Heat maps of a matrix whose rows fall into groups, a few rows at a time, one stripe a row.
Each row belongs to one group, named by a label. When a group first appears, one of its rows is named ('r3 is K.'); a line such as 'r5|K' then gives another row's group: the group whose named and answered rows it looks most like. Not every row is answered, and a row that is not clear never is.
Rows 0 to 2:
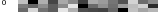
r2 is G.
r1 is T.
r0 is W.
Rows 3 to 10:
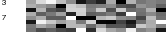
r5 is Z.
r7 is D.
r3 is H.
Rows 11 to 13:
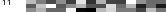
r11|T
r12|H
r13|D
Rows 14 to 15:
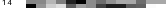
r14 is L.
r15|G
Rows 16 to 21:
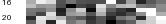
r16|H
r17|L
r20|G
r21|G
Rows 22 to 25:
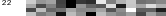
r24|Z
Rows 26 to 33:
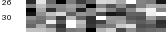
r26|Z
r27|G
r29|G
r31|H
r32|Z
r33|H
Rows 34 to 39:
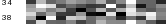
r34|Z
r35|H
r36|L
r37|T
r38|W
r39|Z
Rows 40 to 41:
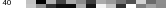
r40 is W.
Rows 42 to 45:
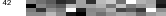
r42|T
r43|Z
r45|L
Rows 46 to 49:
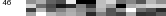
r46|D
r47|T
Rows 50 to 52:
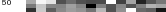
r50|H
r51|G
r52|Z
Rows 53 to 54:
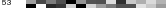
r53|T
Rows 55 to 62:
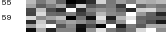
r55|L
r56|T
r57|D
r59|L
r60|Z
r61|H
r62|D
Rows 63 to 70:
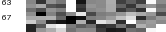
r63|D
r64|D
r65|D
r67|L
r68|T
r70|G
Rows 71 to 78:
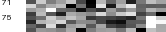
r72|L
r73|H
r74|Z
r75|G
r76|G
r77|W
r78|D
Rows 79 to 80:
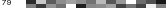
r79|Z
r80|D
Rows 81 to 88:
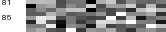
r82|Z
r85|H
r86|Z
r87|W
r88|D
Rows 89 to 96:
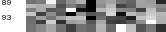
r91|D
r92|T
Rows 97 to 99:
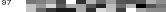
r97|D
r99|T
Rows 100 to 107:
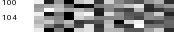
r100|W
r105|L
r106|T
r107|W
